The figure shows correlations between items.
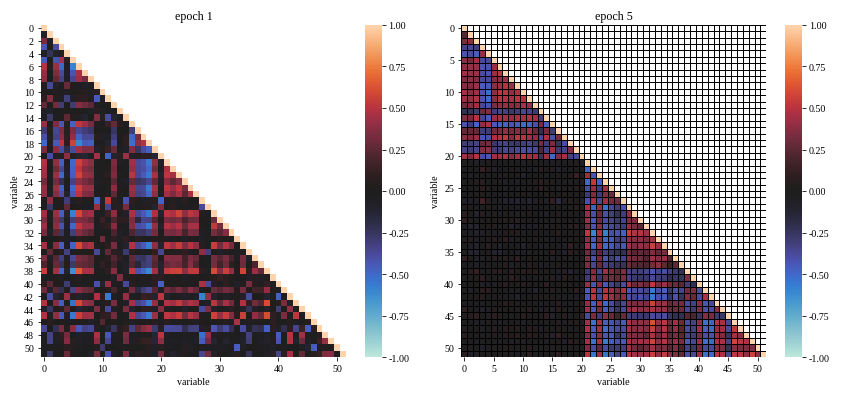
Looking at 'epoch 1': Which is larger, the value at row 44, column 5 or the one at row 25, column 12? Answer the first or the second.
the second
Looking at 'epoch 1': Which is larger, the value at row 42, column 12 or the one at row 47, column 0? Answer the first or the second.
the first
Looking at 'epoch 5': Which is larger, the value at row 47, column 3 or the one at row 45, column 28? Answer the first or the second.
the first
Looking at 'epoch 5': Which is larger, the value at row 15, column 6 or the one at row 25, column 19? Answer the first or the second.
the second
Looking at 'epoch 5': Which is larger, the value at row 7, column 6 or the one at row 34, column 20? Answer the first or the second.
the first
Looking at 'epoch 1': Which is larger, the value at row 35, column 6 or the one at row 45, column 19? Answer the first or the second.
the second
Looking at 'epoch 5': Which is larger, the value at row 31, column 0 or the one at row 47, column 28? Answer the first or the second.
the second
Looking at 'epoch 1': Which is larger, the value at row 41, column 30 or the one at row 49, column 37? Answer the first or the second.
the first
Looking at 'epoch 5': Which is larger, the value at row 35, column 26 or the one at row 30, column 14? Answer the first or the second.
the second
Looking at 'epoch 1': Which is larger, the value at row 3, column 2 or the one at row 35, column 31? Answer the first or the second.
the second
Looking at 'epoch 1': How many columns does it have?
52
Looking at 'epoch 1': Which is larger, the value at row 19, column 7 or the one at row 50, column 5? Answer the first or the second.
the first
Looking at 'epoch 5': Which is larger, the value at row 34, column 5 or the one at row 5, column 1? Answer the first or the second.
the second
